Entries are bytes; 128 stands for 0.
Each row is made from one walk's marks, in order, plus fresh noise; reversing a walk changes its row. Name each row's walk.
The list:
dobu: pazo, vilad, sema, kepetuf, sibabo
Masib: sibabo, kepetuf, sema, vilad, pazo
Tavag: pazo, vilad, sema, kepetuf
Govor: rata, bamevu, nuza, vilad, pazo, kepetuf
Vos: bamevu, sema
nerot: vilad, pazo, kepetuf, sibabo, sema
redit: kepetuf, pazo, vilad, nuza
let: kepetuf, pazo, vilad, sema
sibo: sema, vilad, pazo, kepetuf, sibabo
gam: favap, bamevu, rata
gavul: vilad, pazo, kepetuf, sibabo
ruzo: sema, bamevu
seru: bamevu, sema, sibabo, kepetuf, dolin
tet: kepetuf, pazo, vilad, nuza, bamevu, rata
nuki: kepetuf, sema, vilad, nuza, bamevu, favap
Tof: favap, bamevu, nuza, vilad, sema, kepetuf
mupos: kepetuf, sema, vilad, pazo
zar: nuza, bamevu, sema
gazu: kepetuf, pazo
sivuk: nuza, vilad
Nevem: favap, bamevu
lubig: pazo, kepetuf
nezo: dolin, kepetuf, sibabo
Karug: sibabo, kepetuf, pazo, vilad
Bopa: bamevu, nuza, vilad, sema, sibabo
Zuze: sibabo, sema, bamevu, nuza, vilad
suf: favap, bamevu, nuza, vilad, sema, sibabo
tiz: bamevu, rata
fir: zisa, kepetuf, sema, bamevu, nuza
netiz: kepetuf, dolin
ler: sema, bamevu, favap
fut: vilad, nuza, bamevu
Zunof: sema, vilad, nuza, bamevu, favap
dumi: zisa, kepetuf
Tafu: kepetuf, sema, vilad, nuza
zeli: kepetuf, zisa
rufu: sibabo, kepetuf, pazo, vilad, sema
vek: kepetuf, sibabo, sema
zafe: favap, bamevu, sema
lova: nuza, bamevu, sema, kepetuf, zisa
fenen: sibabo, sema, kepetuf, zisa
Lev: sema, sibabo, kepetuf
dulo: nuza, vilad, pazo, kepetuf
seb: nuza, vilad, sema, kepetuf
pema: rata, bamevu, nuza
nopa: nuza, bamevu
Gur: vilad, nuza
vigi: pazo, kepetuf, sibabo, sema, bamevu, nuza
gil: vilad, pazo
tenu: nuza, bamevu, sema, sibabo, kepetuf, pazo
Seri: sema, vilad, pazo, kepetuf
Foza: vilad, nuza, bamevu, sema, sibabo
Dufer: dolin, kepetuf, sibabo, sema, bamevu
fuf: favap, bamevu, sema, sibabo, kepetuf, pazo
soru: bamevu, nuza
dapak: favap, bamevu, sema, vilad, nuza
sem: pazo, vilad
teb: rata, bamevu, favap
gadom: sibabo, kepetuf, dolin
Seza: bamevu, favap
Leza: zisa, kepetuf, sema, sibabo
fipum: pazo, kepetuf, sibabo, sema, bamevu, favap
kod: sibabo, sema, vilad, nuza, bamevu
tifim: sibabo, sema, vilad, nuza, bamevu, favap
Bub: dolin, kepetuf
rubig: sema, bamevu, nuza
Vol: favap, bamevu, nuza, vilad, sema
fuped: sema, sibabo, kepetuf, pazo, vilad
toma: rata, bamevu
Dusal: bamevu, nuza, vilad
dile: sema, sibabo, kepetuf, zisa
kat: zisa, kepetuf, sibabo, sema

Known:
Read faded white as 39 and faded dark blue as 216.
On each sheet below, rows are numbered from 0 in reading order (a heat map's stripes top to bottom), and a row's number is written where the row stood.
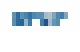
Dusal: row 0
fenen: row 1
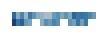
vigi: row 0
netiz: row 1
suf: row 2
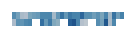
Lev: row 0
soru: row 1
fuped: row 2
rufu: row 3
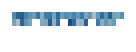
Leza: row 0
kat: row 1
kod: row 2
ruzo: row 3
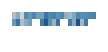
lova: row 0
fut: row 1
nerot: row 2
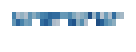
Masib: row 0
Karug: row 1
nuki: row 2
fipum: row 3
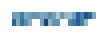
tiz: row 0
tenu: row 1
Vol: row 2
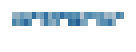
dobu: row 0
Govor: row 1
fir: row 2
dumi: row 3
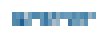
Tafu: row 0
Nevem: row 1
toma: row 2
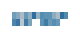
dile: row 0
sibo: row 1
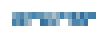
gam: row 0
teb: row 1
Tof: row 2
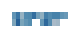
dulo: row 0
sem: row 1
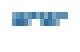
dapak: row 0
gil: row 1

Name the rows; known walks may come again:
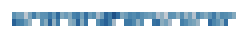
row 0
rubig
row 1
vek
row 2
kat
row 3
Vol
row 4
nopa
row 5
ler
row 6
Seza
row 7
Zuze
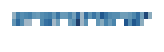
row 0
sem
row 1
sivuk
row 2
let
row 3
Bopa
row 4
tet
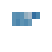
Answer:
sibo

